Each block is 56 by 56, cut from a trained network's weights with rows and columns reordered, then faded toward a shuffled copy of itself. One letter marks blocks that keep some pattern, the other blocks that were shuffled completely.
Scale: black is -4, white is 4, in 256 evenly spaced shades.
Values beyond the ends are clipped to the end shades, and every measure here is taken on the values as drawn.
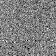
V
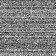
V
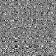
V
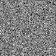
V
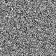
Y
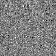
V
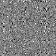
V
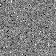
Y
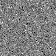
Y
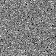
Y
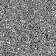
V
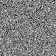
Y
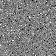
Y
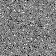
Y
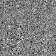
V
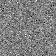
Y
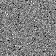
Y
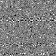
V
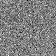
Y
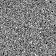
Y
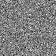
Y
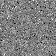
Y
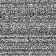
V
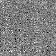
V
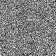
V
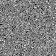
Y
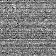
V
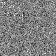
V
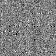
V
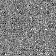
V
